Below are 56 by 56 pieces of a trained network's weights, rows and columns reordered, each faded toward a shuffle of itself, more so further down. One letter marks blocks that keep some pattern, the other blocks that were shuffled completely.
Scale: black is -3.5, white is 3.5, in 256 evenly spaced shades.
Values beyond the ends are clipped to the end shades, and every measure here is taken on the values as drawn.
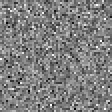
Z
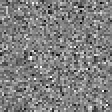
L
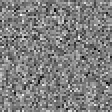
L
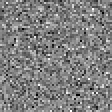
Z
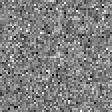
Z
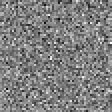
L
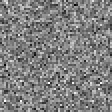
Z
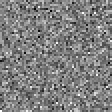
Z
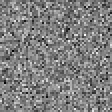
L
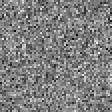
L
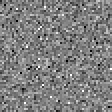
Z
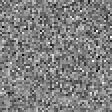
Z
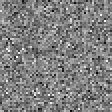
Z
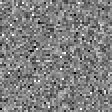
Z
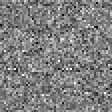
L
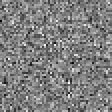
L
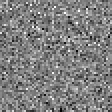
L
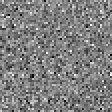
L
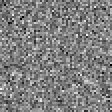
Z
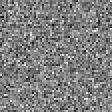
Z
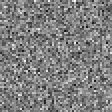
Z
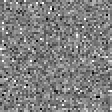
Z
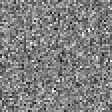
Z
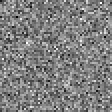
Z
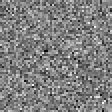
Z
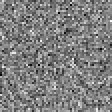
L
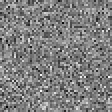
L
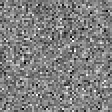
L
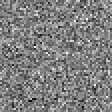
Z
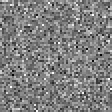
Z
